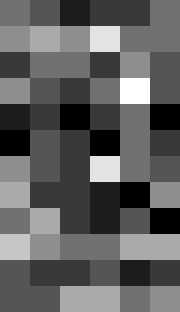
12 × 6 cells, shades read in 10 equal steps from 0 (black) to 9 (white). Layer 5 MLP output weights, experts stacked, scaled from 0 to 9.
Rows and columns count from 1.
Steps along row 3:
up same down up down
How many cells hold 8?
2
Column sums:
45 42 32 41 46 37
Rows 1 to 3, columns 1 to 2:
4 3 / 5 6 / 2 4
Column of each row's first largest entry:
1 4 5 5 5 5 4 1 2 1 1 3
